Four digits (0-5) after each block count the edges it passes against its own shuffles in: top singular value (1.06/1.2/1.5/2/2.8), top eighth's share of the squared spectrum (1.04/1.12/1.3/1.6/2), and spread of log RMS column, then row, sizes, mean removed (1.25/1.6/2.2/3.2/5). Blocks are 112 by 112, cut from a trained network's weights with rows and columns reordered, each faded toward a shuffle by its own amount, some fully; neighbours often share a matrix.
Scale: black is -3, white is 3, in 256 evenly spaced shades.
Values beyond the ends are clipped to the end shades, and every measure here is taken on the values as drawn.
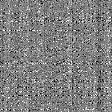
3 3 0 3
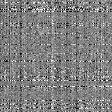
4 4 1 4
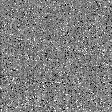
1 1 0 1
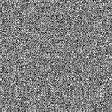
4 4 2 2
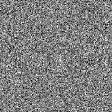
3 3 2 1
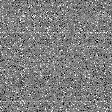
2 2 2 0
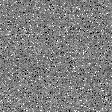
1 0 0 0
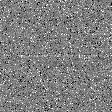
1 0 0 0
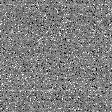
2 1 1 0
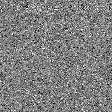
2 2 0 1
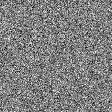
2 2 0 0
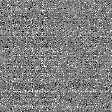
3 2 2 0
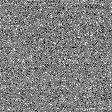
1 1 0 0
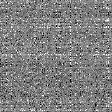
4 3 3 1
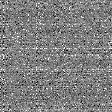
3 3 2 1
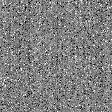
2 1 0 1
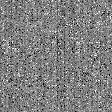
3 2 0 2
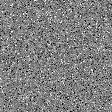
0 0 0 0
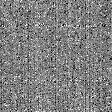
3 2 1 2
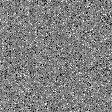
1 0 0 0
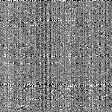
4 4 2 4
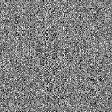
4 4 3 2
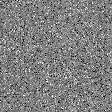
0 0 0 0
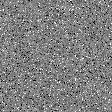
0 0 0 0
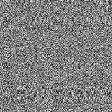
4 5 3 2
